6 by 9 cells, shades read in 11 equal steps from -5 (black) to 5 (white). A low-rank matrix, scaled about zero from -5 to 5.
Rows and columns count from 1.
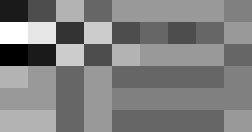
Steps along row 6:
same down up down same same same up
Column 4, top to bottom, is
-1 3 -2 1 1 1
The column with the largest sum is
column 4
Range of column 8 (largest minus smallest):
2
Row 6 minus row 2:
-3 -2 2 -2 1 0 1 0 0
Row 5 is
1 1 -1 1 0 0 0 0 0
